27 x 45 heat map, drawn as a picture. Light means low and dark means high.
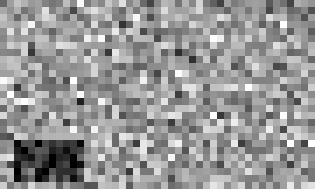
An odd patch, higher than its surroundings, sits in the bottom left. Overall the values sit about 40% of the way up the scale. The ninth with the highest average is the bottom left. There are no regular stripes.
